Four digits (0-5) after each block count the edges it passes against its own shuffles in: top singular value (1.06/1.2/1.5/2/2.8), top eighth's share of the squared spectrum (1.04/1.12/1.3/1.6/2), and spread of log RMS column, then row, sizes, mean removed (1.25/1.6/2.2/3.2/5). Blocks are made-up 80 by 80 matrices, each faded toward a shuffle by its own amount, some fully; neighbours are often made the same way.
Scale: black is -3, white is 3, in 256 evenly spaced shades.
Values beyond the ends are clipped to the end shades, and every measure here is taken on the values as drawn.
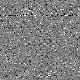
3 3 0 2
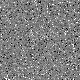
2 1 0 0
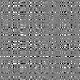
5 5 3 4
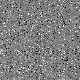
3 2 0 1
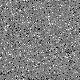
2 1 0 0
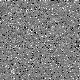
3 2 0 0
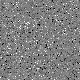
2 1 0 0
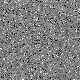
1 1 0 0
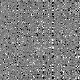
4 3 2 1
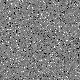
1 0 0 0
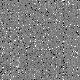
3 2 1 0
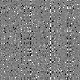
4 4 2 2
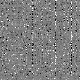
4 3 2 1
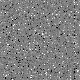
2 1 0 0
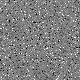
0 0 0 0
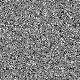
0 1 0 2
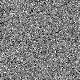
0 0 0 1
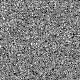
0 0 0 0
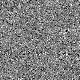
0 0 0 1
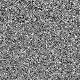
0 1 0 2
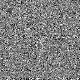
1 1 0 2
